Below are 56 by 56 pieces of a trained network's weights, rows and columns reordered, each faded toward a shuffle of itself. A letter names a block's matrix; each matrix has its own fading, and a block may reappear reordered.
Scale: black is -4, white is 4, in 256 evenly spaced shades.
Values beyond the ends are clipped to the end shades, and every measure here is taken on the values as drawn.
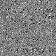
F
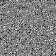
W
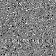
W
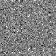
F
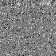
W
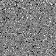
W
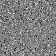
W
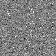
F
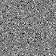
W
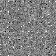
F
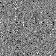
F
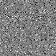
W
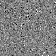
F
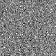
F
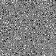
W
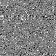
W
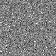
F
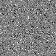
W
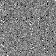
F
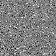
W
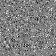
W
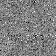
F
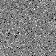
W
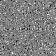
W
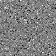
W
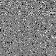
W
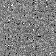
F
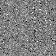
F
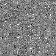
F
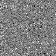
F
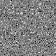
W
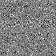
W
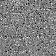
W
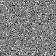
W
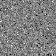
F
